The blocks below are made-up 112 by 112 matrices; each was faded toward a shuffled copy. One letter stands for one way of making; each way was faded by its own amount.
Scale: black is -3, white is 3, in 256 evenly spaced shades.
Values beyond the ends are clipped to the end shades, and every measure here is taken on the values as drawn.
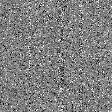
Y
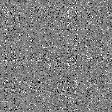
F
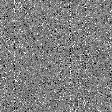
Y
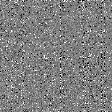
F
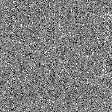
Y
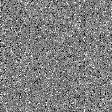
Y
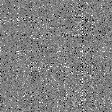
F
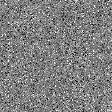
Y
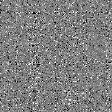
F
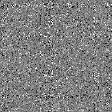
F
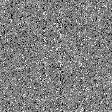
Y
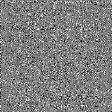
F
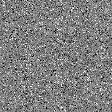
Y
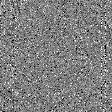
Y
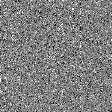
Y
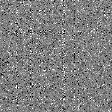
F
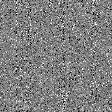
Y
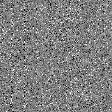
Y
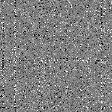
F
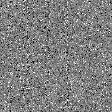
Y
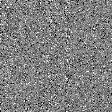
Y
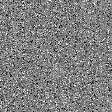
Y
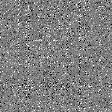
F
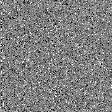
Y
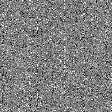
Y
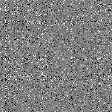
F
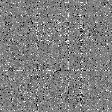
F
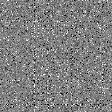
F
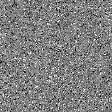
Y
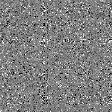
F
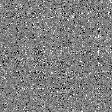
F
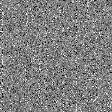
Y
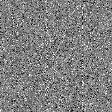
Y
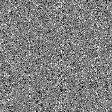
Y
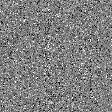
Y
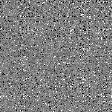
F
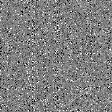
F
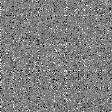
F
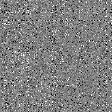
F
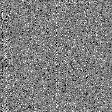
Y
